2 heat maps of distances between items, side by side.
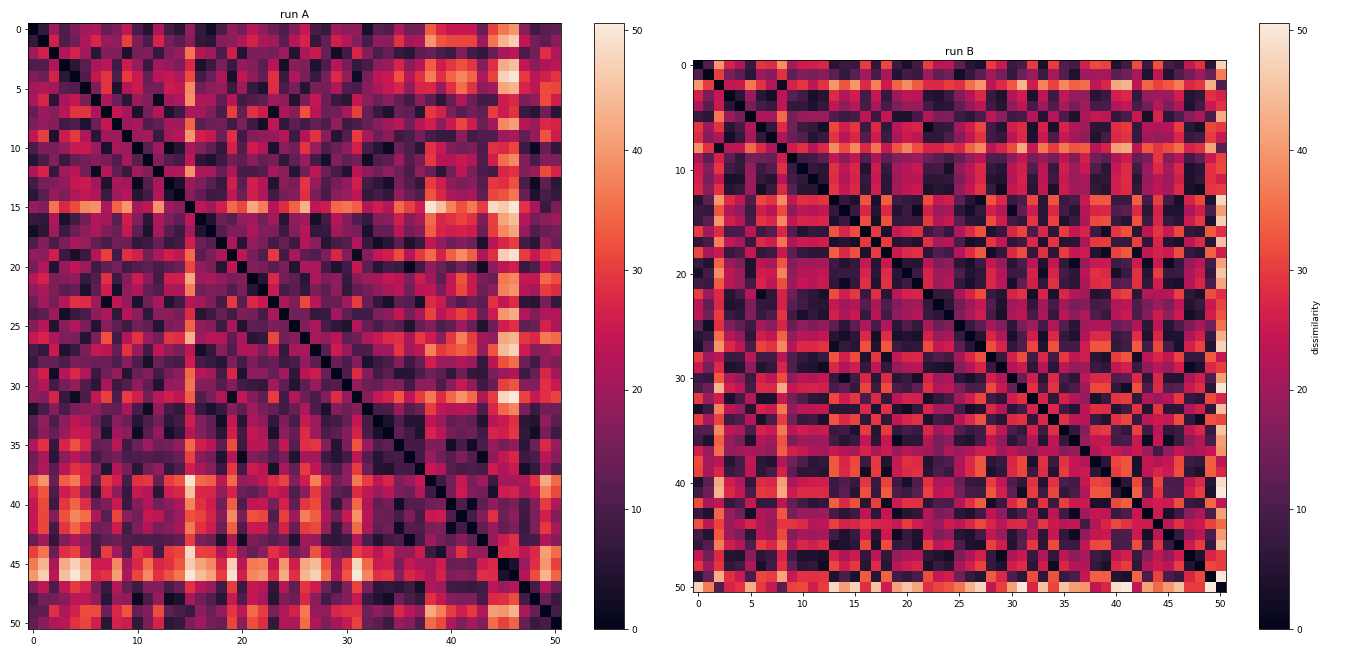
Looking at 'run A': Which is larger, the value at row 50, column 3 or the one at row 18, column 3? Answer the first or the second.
the first
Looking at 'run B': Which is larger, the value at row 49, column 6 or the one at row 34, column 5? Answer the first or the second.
the first
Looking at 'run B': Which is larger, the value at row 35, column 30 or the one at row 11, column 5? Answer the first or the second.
the second
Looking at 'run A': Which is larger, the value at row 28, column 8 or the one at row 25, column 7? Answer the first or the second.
the second
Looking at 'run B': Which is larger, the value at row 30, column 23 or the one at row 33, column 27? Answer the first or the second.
the first
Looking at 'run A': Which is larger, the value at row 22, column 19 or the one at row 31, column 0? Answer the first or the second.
the second
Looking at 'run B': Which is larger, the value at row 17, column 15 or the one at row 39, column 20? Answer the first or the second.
the second
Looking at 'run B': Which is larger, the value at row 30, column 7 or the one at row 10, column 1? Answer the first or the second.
the first
